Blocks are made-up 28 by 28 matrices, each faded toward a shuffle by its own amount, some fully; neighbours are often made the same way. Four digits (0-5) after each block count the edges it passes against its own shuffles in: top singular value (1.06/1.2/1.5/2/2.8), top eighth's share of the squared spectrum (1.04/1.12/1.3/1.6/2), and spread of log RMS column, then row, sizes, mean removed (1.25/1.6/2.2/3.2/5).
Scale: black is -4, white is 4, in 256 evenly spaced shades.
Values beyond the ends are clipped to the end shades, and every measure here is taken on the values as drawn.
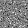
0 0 0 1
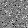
0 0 0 0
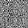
3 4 2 1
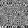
3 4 1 2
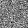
1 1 0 0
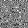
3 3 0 1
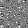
3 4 2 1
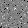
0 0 0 0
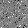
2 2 0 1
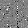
3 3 1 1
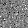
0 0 0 0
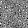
1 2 0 0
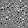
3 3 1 1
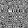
3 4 2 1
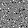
0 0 0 0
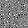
3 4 2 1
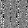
2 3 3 0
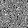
0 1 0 0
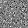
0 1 0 0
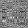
3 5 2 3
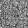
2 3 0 0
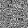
3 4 2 2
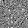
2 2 0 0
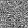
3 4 1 1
